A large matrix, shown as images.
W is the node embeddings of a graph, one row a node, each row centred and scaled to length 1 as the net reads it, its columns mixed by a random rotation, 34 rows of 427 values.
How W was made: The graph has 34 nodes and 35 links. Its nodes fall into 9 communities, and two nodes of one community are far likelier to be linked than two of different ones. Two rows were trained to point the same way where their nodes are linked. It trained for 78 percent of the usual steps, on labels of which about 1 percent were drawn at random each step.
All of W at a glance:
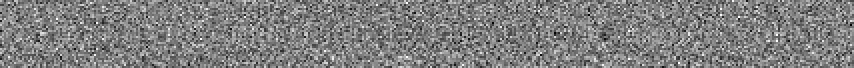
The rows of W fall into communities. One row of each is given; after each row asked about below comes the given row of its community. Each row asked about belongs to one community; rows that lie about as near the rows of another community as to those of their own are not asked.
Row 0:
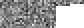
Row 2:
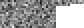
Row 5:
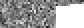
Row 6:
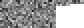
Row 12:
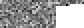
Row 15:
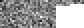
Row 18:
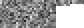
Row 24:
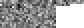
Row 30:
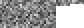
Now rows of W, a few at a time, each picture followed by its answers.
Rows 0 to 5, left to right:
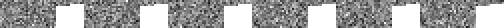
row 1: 18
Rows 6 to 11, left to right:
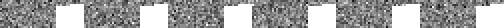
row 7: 30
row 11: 24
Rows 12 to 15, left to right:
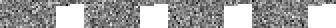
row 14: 6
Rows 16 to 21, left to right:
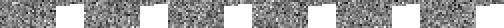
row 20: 15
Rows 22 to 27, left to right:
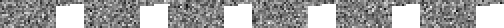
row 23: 2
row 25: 5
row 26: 12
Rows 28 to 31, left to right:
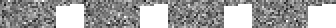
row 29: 15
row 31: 0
